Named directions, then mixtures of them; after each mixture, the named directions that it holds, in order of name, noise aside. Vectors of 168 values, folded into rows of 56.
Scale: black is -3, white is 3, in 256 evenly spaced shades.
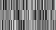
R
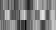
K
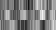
K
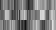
K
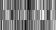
K, R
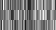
K, R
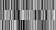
K, R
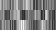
K, R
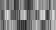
K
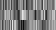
K, R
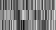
K, R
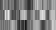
K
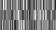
R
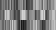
K, R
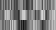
K, R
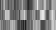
K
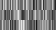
K, R
